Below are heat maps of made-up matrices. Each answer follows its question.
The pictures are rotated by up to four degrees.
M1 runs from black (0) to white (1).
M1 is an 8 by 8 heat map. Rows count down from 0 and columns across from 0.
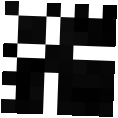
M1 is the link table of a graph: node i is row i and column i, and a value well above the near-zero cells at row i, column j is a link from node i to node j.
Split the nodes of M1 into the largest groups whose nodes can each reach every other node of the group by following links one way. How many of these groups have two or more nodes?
1
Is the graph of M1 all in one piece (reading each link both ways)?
yes
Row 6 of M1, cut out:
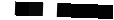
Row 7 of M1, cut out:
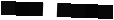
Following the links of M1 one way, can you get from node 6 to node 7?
yes
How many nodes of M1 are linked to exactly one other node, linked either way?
3
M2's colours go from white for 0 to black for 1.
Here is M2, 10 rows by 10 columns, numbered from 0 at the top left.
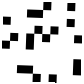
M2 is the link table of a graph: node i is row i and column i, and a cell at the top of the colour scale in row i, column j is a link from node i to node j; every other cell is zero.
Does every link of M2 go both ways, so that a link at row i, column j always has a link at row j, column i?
no
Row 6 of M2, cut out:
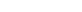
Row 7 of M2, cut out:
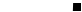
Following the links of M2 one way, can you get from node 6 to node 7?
no
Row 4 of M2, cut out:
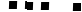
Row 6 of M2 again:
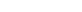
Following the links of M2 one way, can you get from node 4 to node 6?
yes
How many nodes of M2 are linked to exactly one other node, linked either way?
1
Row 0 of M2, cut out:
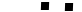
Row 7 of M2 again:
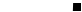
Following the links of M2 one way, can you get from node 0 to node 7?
no
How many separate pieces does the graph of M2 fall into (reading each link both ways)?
1
